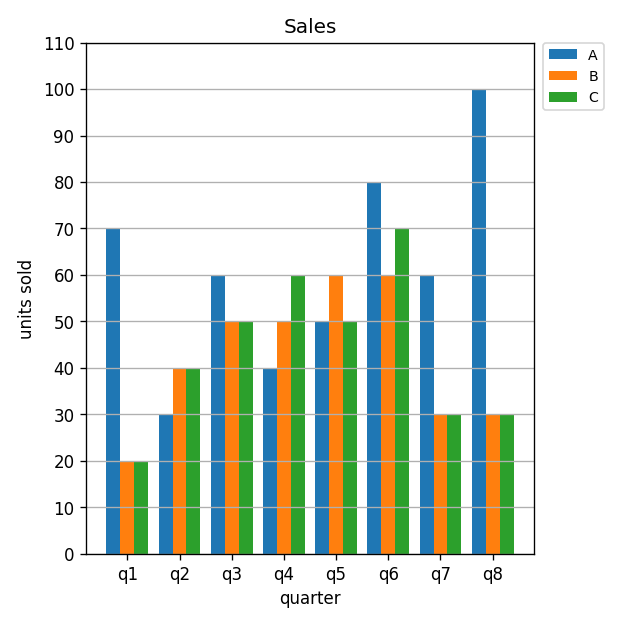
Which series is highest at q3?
A
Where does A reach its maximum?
q8
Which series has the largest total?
A
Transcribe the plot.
Title: Sales
x-axis: quarter, ticks q1 q2 q3 q4 q5 q6 q7 q8
y-axis: units sold, ticks 0 10 20 30 40 50 60 70 80 90 100 110
Legend: A, B, C
Values:
A: 70 30 60 40 50 80 60 100
B: 20 40 50 50 60 60 30 30
C: 20 40 50 60 50 70 30 30
